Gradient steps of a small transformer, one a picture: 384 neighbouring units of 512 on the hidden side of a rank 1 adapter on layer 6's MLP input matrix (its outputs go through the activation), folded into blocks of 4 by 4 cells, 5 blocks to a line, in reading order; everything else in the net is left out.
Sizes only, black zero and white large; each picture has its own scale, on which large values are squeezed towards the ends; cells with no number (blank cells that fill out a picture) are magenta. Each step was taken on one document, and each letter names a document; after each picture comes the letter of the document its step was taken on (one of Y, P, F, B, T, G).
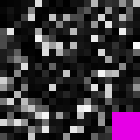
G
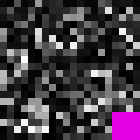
G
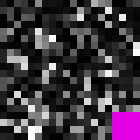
G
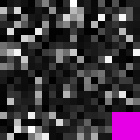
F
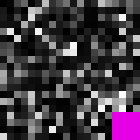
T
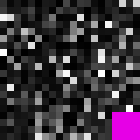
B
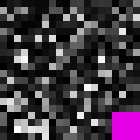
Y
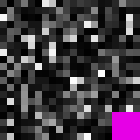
B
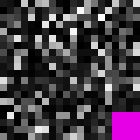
Y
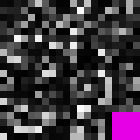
Y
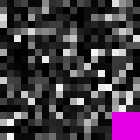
T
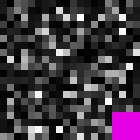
F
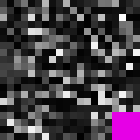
T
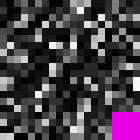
Y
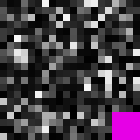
Y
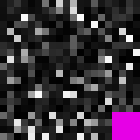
F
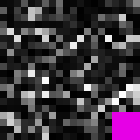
T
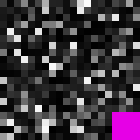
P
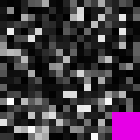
F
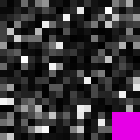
P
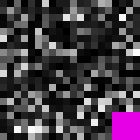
G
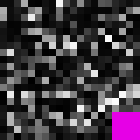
T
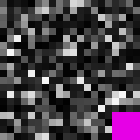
T
